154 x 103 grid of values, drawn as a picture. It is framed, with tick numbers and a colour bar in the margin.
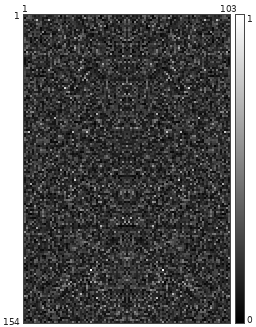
The left and right halves mirror each other. No single row or column stands out from its neighbours. On average the colour sits 20% of the way up the scale. There is no overall slope. The values are skewed, with a long tail toward high values.
